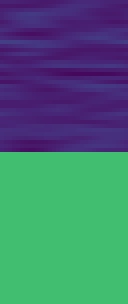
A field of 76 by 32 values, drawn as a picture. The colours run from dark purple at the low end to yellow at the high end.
It is made of 2 by 1 panels. Panel 1,1: very low, streaked across, faint in contrast. Panel 2,1: high, flat.
